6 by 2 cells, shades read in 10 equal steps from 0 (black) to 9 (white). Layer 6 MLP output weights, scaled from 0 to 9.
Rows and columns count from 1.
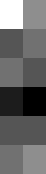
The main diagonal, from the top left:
9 4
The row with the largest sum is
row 1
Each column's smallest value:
1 0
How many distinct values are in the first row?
2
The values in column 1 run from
1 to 9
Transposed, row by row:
9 3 4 1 3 4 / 5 4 3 0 3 5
